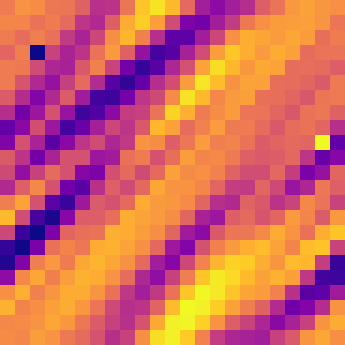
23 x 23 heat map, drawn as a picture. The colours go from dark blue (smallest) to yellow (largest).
Lone odd cells: 2, 1 higher and 1 lower than their neighbours. Mirror symmetry: none. Grain: diagonal, up to the right. Calmest part: top right.
